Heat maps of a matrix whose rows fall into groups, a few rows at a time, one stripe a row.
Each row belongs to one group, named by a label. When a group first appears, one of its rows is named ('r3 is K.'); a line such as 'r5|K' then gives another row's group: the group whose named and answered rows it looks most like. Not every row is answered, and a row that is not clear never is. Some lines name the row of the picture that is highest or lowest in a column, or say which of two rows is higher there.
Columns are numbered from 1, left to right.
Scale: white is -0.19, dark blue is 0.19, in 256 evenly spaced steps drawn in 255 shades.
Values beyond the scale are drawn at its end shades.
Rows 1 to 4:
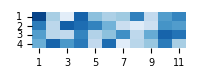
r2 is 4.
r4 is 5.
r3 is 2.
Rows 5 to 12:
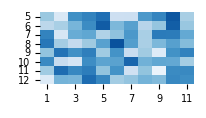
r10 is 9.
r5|4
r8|9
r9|5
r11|5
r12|4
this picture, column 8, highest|5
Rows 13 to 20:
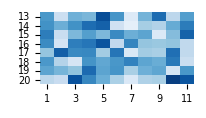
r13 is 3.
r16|4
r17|5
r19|3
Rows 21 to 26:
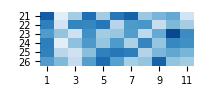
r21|9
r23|2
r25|9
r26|3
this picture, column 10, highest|23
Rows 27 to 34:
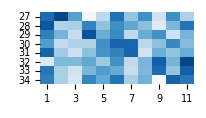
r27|5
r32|3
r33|3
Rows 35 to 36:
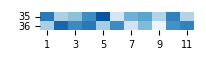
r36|5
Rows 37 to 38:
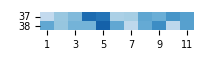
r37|4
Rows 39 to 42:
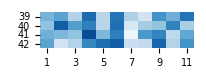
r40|5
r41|3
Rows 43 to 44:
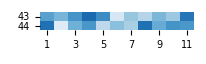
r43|4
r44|2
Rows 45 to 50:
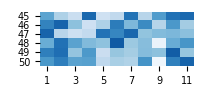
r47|9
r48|5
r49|5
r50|5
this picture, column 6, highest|48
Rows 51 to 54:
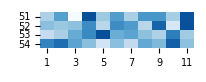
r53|4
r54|5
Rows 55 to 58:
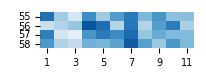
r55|9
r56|4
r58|9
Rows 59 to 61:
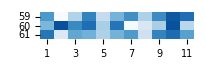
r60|5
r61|2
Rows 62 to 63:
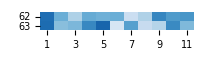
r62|3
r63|4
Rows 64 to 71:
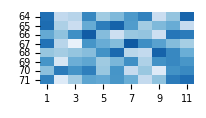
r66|4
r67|9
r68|3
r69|2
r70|5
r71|2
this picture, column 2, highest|70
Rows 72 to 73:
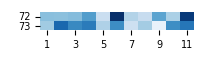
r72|3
